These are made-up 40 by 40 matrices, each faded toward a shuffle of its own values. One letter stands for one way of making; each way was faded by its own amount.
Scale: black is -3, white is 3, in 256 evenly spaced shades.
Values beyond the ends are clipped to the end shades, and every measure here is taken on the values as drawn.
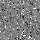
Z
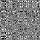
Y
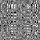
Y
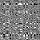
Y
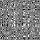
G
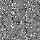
Z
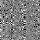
G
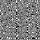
G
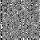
G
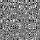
G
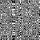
G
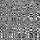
Y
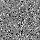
Z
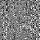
G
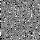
Z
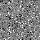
Z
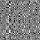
Y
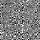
G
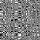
Y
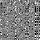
G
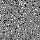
Z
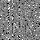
Z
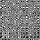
Y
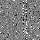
Z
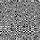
Y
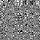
G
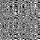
Y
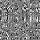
G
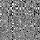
G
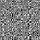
G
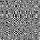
Y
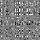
Y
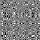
Y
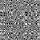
Y
